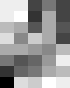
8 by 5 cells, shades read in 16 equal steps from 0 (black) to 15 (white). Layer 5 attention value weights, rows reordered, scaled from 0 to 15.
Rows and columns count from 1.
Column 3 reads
4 3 5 12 9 6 7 12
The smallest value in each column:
0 5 3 7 4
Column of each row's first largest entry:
1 2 1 1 5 5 5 4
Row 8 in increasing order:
0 12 13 14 15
